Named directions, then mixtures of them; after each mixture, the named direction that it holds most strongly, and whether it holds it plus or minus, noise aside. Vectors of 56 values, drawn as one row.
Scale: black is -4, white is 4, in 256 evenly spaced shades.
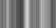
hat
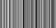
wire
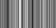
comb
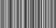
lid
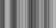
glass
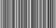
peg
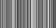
peg, minus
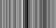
hat, minus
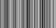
lid, minus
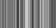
hat, plus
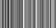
wire, minus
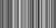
comb, plus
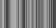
glass, minus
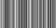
peg, plus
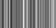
wire, minus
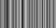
lid, minus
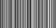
peg, minus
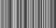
lid, plus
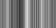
hat, plus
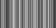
comb, plus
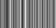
lid, minus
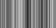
hat, minus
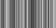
glass, plus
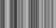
glass, plus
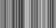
hat, plus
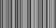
peg, minus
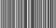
peg, plus
